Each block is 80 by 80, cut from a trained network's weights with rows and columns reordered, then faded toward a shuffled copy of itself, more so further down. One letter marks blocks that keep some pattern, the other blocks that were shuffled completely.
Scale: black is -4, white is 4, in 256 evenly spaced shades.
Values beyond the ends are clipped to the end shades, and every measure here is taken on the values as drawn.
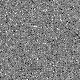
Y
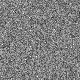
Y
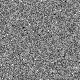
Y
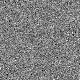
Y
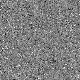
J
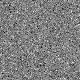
J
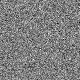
Y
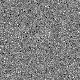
J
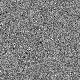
Y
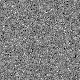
J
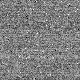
J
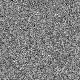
Y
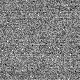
J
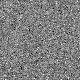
Y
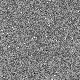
Y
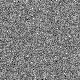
Y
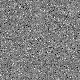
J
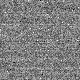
J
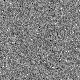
Y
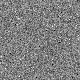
Y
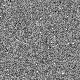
Y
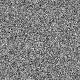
Y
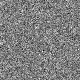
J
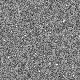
Y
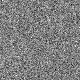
Y
